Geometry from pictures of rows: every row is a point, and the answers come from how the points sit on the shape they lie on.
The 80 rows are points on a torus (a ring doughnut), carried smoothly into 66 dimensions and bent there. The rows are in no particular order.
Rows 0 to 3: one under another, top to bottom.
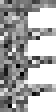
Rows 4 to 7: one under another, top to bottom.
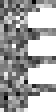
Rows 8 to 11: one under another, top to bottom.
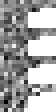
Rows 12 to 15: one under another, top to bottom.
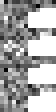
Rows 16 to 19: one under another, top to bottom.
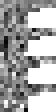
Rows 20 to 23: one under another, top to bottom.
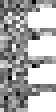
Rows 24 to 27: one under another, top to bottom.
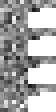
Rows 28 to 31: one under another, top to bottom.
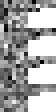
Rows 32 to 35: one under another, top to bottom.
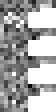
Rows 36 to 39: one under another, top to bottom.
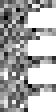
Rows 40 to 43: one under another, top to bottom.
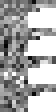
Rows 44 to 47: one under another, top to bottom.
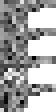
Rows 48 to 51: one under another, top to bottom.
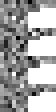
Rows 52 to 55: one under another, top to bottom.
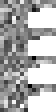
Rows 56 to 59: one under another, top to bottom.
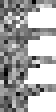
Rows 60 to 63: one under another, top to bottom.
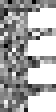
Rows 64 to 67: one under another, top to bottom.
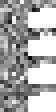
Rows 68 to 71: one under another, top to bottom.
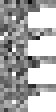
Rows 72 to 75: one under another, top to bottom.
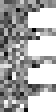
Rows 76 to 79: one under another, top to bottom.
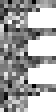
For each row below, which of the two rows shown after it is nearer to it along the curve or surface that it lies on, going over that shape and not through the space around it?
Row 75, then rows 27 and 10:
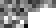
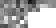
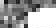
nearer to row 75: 10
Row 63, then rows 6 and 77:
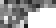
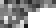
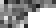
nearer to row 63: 6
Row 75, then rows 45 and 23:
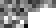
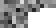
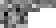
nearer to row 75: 23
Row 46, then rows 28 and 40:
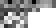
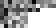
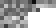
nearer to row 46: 28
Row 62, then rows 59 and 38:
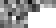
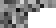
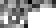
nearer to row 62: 38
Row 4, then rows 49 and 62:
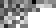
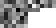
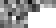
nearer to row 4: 62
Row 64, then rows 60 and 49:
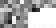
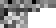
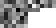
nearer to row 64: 49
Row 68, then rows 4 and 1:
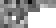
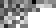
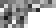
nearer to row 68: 4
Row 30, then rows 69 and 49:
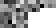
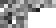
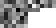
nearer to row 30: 49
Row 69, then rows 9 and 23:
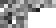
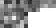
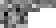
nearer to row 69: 23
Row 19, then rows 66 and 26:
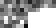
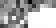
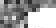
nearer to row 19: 26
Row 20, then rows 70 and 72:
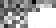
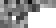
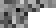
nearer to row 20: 70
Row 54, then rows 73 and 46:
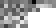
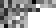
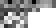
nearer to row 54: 73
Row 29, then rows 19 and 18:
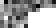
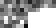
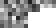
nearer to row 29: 19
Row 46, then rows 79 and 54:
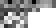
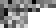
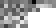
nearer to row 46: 79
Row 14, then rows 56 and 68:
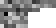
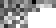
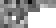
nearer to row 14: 68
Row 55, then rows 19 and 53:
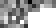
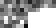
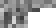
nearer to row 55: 19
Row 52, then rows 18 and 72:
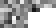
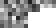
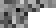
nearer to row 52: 18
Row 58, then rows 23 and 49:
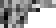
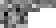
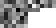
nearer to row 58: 49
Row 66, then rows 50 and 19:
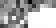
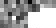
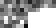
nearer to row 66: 50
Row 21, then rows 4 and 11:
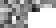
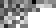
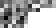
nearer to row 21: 11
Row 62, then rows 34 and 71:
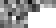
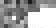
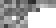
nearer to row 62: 34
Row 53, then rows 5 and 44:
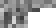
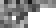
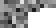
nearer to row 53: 44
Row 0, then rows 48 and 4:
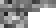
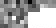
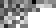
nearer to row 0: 48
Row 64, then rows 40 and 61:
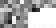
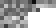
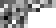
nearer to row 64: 61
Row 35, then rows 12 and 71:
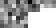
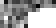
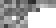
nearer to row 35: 71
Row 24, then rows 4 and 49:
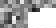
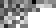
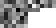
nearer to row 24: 49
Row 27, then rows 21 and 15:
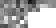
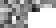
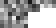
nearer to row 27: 15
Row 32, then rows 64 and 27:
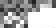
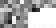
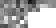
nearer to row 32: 27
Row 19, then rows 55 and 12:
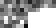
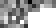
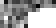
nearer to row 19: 12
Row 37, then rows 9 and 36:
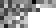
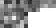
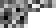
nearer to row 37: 9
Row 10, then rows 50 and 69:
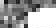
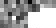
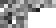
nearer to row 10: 50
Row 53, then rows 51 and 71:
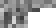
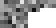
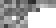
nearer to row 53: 51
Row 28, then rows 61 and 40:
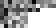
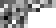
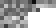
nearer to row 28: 40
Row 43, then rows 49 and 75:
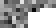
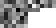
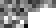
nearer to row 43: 49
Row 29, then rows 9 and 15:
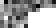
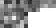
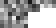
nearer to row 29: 9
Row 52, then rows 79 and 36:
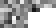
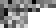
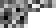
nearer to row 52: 36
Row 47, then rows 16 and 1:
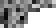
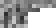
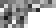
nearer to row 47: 1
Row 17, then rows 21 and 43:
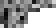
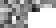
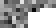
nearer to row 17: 43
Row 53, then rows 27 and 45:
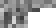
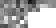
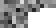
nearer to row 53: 45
